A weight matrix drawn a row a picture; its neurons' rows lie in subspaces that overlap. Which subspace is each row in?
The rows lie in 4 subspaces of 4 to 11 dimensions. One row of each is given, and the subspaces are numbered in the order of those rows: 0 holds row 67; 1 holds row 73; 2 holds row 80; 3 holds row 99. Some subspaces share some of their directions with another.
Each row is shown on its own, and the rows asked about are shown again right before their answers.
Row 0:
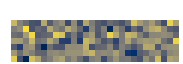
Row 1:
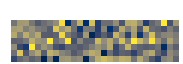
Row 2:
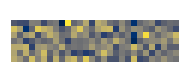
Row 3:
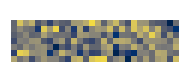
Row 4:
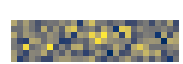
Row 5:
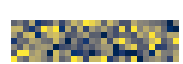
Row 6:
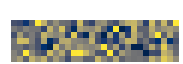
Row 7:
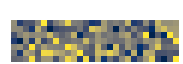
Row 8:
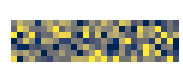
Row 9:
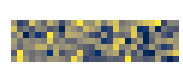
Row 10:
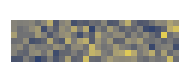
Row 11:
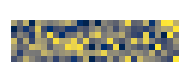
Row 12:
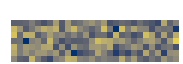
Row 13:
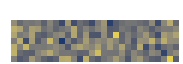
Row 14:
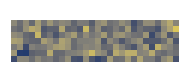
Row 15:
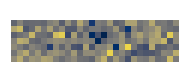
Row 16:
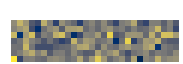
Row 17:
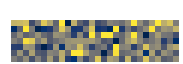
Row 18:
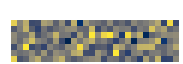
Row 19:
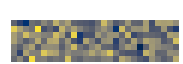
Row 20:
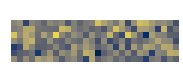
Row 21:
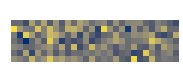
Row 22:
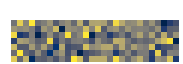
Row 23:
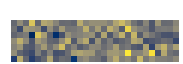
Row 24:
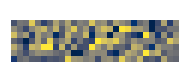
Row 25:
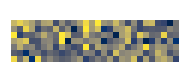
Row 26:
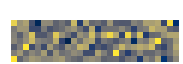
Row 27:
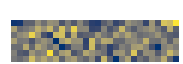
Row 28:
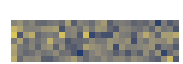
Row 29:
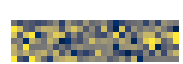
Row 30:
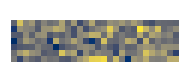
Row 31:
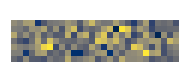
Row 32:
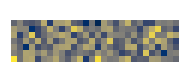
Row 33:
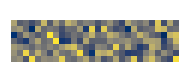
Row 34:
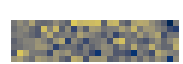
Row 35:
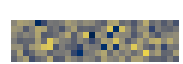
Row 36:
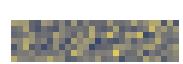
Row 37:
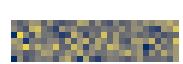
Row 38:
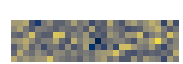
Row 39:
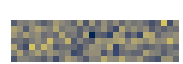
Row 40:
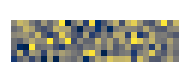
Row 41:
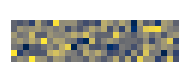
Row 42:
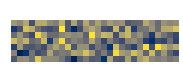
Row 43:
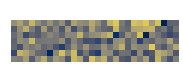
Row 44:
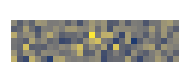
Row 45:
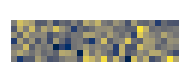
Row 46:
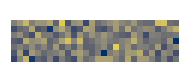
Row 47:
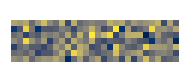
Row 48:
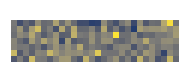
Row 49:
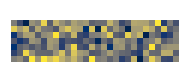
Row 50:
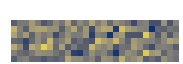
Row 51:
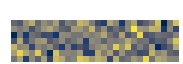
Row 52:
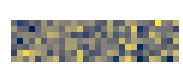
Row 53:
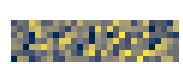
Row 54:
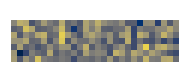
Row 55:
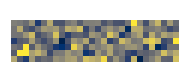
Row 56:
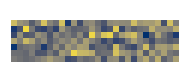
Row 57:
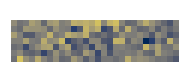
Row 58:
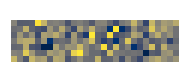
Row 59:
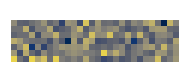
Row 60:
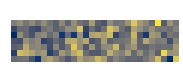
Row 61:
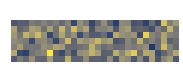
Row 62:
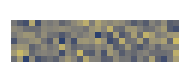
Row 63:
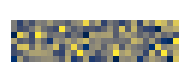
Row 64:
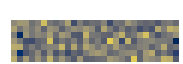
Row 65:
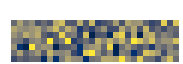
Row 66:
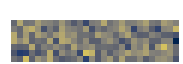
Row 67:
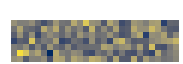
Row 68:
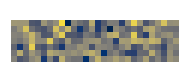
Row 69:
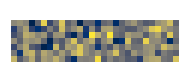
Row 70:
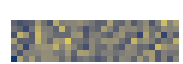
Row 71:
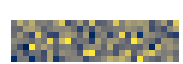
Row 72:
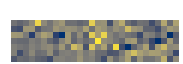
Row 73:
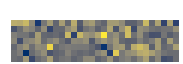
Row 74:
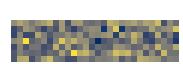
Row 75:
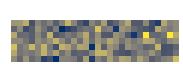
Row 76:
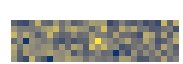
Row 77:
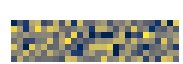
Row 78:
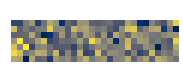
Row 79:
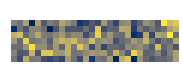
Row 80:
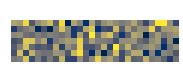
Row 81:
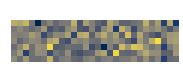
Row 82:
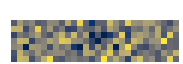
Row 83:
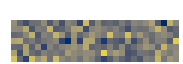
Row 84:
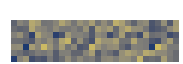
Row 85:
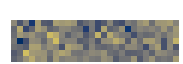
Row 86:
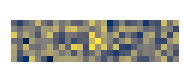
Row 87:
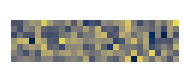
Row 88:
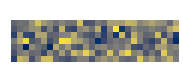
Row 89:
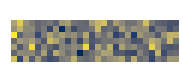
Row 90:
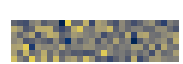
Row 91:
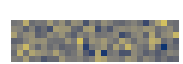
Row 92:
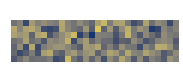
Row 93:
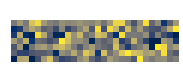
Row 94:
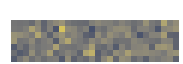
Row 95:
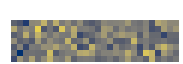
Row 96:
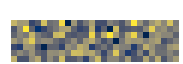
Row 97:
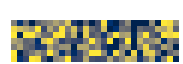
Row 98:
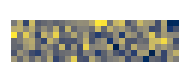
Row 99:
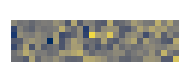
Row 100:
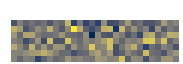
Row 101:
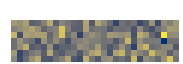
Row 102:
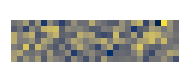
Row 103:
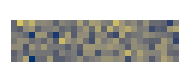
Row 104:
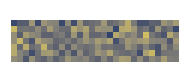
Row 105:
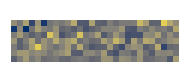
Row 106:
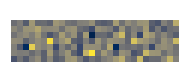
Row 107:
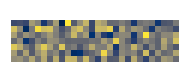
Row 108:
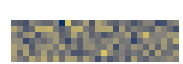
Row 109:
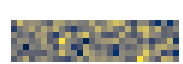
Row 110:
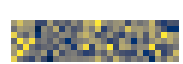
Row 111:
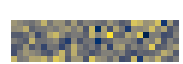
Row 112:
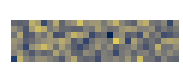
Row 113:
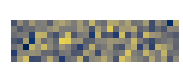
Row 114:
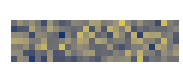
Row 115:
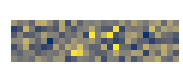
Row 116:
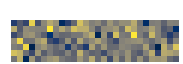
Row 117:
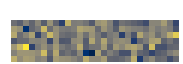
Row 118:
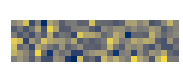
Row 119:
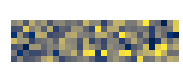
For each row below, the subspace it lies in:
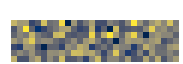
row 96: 2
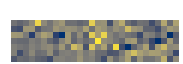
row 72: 1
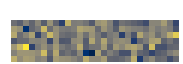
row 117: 2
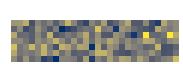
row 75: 0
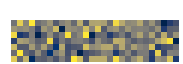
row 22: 3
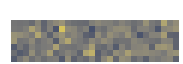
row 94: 0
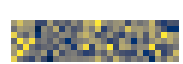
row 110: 0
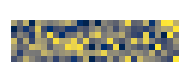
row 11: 0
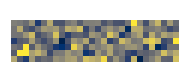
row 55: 3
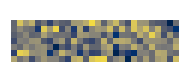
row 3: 3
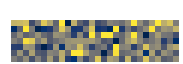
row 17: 2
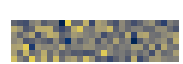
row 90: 2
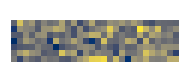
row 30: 3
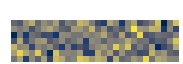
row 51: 0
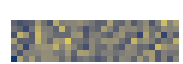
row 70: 3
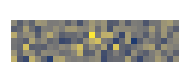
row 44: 1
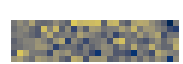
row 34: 3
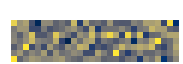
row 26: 1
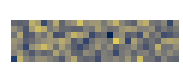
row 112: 3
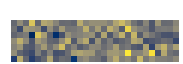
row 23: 0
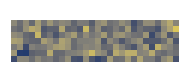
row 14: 3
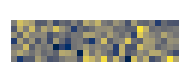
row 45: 3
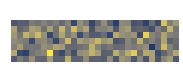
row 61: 0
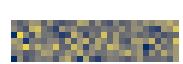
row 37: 3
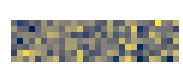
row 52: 3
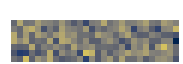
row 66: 0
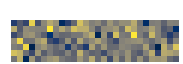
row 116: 0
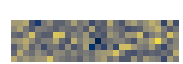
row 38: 1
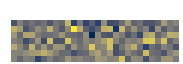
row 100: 3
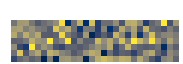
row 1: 2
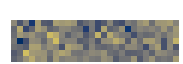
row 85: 0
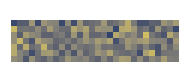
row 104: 0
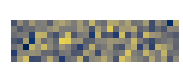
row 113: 3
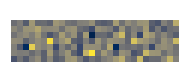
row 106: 2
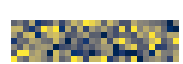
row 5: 3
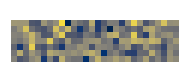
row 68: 2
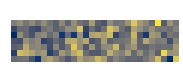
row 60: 3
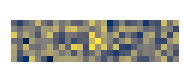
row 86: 1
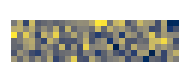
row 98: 0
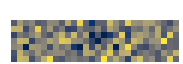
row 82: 1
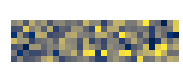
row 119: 2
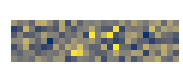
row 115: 1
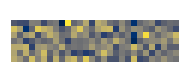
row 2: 2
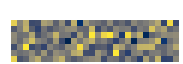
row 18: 1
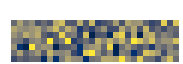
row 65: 2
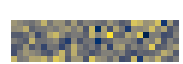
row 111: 0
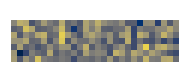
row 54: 3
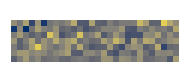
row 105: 0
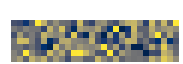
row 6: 1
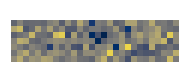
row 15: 1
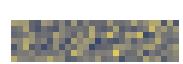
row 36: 1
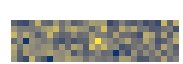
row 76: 1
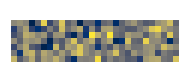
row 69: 3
